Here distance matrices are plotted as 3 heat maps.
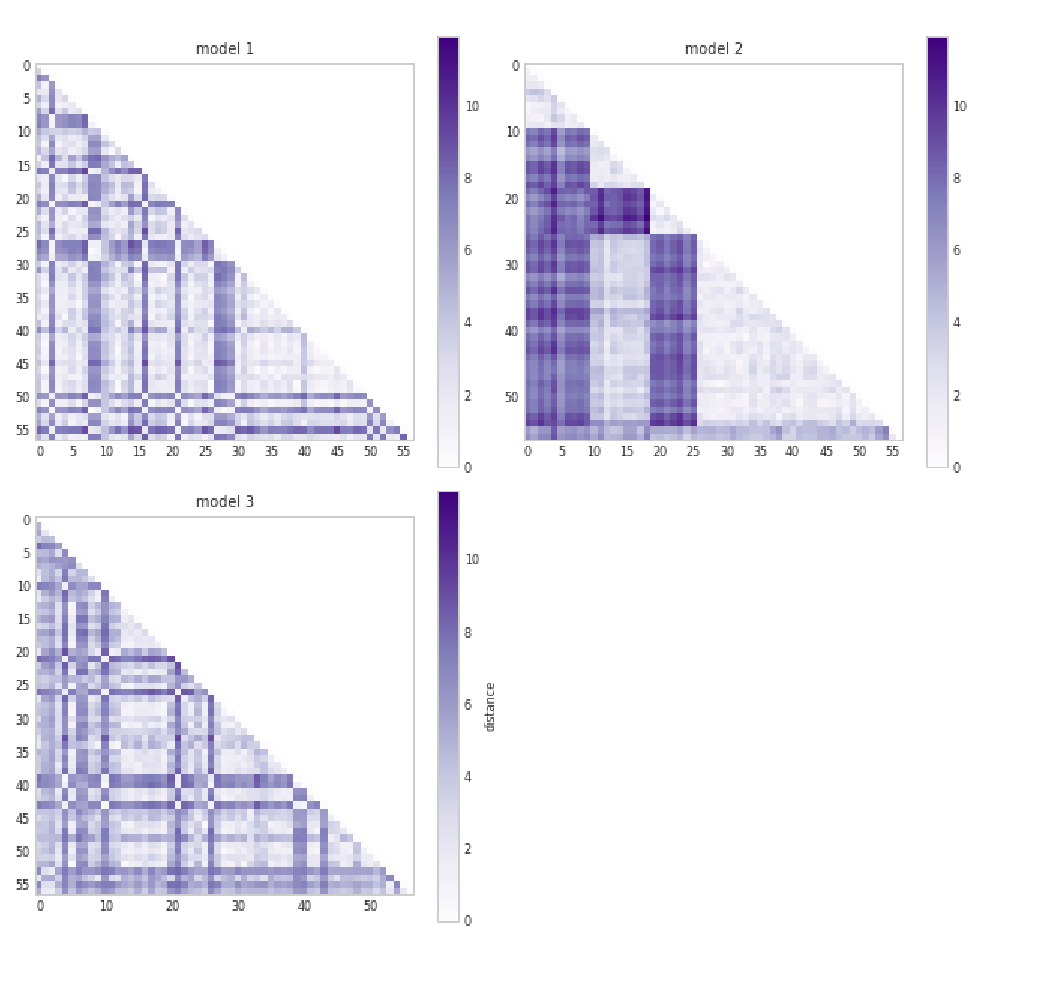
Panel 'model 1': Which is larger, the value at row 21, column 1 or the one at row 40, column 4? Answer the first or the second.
the first
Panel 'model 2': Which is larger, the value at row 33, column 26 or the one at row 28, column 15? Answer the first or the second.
the second
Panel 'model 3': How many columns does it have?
57
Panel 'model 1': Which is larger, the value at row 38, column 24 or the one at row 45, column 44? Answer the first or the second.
the first
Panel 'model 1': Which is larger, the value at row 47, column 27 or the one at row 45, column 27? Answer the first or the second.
the second
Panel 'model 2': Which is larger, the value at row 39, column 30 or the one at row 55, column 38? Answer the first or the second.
the second
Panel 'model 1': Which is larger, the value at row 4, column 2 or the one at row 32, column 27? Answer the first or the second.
the second
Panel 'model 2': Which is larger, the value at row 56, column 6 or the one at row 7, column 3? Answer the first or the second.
the first
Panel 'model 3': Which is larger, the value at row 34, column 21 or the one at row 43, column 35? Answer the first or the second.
the first
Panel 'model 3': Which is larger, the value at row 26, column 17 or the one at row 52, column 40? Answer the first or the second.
the first
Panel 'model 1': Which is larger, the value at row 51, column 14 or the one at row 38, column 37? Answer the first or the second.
the first
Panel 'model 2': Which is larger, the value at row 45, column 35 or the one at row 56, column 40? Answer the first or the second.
the second
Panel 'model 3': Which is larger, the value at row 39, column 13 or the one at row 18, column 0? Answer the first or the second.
the first
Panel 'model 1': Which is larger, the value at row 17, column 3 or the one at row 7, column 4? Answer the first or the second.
the second
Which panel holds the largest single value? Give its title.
model 2
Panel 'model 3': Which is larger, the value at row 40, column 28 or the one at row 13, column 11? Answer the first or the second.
the first
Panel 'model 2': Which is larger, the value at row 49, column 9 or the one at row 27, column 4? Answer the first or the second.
the second
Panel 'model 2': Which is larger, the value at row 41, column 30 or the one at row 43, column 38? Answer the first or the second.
the second
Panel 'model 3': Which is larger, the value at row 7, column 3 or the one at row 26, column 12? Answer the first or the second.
the second
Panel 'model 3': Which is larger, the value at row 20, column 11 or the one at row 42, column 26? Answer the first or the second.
the second
